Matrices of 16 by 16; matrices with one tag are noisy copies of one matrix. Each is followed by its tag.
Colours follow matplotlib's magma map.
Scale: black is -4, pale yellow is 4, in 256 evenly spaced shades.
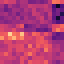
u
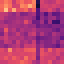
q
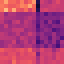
q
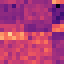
u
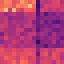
q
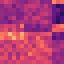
u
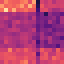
q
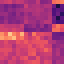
u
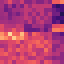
u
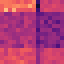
q
